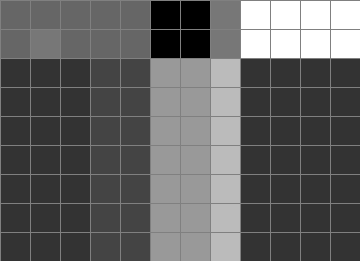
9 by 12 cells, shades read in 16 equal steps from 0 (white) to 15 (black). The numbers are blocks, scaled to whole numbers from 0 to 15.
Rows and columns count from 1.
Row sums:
83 82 122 122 122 122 122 122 122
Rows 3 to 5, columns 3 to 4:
12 11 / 12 11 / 12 11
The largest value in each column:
12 12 12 11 11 15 15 8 12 12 12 12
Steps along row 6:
same same down same down same down up same same same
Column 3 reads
9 9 12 12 12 12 12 12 12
